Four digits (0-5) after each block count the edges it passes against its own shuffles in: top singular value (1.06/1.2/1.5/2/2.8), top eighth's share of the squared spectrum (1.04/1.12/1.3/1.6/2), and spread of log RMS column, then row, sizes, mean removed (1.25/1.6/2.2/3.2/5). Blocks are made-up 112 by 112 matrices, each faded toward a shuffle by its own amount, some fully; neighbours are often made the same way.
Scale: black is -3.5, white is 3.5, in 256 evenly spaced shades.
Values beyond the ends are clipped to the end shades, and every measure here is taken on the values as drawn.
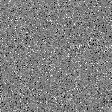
3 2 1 0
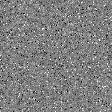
3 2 1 1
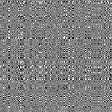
5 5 4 4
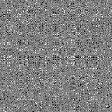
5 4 3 3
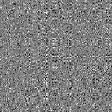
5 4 3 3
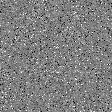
1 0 0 0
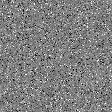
1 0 0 0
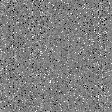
3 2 2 0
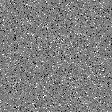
2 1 1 0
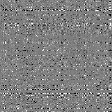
5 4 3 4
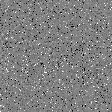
3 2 0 0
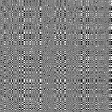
5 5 4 4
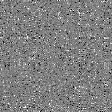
4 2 1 1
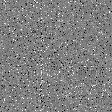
3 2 1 0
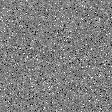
2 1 0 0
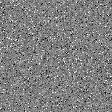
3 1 0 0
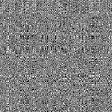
4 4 3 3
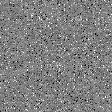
3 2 1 1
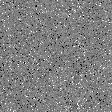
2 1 0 0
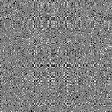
5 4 3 3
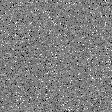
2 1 0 0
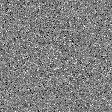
2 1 0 0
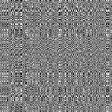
5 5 4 4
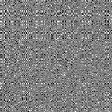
5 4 3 3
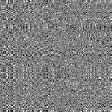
5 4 3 3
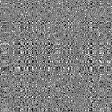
5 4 3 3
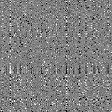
5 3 3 2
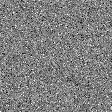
0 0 0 0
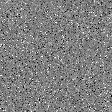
1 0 0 0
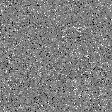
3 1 0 0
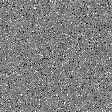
2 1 0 0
